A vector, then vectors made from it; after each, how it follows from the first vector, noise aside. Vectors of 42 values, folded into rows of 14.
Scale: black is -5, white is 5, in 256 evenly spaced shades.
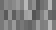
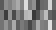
scaled up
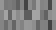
negated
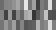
scaled up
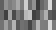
scaled up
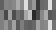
scaled up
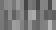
sign-scrambled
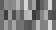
scaled up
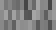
negated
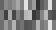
scaled up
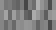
negated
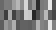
scaled up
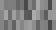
negated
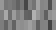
negated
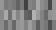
negated
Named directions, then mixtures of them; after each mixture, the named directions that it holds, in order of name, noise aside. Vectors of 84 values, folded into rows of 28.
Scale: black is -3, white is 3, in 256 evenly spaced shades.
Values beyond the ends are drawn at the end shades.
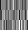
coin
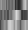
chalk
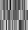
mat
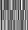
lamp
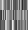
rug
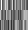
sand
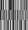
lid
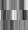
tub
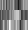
chalk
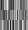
lid, tub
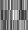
chalk, mat, tub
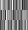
rug, sand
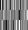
coin, rug, sand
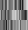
chalk, coin, tub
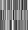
rug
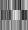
chalk, lamp, tub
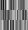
lid, tub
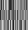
lid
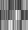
chalk, lid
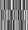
lamp, sand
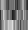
chalk, tub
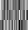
coin, lid, mat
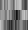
chalk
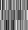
coin, rug, sand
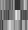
chalk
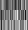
chalk, coin, lamp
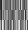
coin, lamp, lid
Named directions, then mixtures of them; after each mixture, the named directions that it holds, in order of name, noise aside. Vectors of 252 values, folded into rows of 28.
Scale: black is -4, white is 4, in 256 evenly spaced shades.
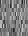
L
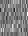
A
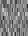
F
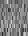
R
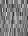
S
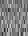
R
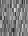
L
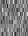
A, F, S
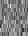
L, R, S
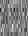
A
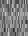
F, L, R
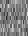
A, F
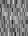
F, L, S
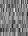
A, S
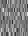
A, F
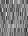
A, S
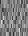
F, L, R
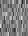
L, S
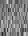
R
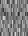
F
